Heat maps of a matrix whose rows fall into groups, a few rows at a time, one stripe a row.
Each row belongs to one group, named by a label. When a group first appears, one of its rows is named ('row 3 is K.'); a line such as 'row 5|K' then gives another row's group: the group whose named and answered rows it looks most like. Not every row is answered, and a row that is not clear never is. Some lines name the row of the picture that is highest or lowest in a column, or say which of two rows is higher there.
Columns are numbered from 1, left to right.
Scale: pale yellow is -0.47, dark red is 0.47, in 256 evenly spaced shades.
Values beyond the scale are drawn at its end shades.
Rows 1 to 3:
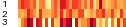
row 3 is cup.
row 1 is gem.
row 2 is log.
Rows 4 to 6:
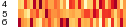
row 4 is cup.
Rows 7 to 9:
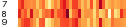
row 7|gem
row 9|gem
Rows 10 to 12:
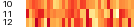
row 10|gem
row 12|log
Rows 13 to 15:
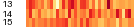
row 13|gem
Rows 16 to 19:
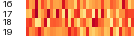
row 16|cup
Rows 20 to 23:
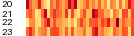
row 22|cup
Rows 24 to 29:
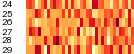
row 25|log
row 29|log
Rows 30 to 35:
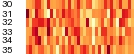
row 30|log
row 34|log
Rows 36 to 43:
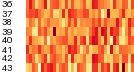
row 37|gem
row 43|cup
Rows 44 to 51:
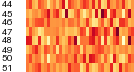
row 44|gem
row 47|cup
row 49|cup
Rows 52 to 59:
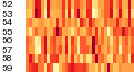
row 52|log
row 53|log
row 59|gem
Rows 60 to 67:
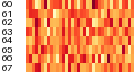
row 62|log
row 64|log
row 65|cup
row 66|gem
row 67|log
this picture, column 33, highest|65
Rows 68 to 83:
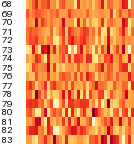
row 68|cup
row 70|cup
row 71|gem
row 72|gem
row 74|log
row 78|cup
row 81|log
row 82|gem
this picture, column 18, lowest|80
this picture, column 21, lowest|78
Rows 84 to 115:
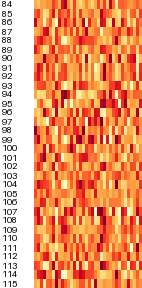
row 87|log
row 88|gem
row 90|cup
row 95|cup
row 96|log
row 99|gem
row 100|cup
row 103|log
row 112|log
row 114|gem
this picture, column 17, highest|98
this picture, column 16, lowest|94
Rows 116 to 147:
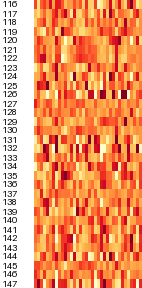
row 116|cup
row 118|cup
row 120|gem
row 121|gem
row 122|gem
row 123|cup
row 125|log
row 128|cup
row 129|cup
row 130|gem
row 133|log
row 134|cup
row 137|cup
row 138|log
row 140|cup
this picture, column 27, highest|126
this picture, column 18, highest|125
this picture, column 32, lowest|126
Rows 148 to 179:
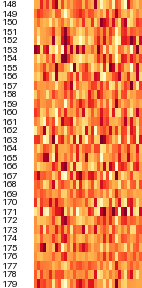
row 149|gem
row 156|log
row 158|cup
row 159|gem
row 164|log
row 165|log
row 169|gem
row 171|cup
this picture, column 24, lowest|156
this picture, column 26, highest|155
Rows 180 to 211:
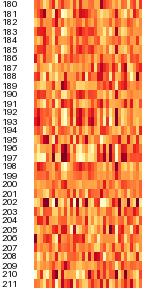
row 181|gem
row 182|cup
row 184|log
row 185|gem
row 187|cup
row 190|gem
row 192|gem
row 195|log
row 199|gem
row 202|log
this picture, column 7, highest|197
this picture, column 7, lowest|202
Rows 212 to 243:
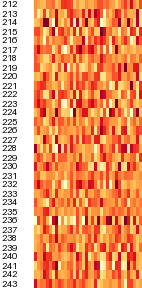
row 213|log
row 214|log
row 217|gem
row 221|gem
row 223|gem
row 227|log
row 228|cup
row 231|gem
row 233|log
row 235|log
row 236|cup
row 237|log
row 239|cup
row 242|log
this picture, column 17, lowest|236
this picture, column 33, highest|221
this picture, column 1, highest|228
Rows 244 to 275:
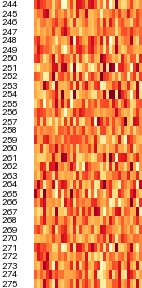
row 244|gem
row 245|log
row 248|gem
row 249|gem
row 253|log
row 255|cup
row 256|gem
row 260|cup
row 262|cup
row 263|log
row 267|log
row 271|gem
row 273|log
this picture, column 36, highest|264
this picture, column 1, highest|265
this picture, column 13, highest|265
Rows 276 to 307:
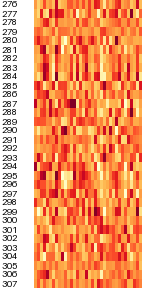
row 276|log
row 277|cup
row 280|gem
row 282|log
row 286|log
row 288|cup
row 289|gem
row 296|gem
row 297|cup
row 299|log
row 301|cup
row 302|log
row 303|cup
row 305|log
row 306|log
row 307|cup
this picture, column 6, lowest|301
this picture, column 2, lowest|299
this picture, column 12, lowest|295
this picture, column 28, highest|280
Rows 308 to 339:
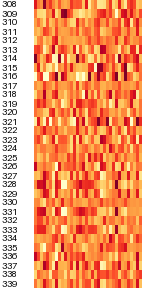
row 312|cup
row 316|cup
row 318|cup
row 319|gem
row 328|gem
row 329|log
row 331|gem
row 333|gem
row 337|log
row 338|cup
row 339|log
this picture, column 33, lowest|321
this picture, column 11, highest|309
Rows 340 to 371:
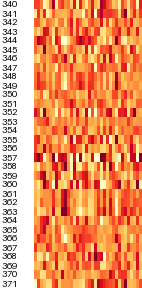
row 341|cup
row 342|gem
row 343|log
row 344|gem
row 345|cup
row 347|cup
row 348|gem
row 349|gem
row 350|cup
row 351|cup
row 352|cup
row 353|log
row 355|gem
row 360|log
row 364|log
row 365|gem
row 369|log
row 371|cup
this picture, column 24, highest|357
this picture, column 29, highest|360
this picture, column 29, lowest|357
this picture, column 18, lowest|340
